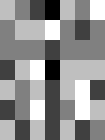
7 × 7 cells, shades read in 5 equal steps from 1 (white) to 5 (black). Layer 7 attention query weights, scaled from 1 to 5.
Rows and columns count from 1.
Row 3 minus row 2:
0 1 1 3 0 -1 0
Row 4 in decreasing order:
5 4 2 2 2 2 1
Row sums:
20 18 22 18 18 18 21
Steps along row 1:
up up up down up down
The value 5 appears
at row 1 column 4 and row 4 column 4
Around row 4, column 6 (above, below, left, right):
3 1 2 2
